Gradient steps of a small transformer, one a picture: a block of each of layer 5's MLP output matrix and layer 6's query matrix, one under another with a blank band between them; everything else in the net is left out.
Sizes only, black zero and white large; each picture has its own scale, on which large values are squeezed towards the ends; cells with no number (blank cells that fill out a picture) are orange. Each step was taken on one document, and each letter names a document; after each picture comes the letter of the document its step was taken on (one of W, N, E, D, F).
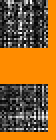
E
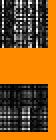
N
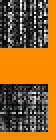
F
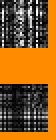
N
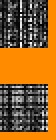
F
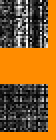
E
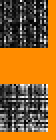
F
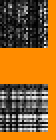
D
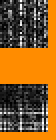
F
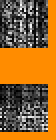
E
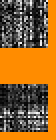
E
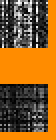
N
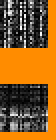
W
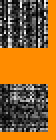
F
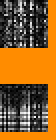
E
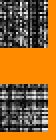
D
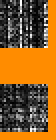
D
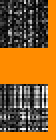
E
